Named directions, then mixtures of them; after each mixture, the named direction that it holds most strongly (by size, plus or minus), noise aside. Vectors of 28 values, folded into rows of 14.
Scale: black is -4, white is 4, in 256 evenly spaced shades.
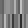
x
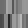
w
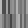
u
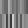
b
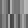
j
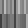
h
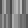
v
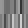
x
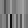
b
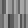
x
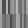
u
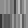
h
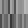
j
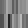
w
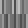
h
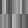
v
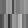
w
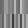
x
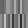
x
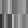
w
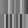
b
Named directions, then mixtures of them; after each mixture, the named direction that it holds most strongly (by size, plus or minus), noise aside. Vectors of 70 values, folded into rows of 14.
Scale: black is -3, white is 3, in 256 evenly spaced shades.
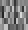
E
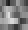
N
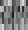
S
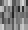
S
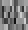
E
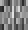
S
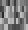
E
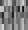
S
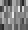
S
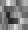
N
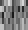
S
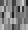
S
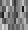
E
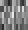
S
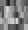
N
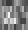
N
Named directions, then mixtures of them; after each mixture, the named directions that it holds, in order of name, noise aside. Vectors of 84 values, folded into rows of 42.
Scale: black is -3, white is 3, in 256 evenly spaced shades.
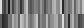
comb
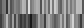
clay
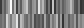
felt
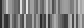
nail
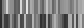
nail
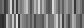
clay, comb, felt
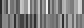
clay, comb, nail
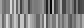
clay, felt, nail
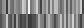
clay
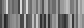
nail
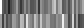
comb, felt, nail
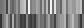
clay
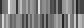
comb, felt, nail
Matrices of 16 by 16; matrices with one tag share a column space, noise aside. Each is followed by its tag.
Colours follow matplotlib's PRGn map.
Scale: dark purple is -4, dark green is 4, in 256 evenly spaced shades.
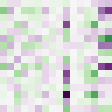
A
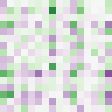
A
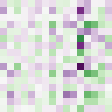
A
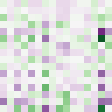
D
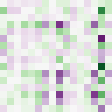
A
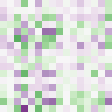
D
